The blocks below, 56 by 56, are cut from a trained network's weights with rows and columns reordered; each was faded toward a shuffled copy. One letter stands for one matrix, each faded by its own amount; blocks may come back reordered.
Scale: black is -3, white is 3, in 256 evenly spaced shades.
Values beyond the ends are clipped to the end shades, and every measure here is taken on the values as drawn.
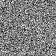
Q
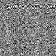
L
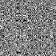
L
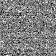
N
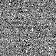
N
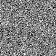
Q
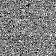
N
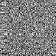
L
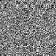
L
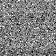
N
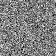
Q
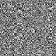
L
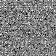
N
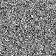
Q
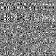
L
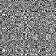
L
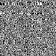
L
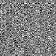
L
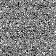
N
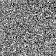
Q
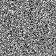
Q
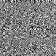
L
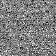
N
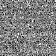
N
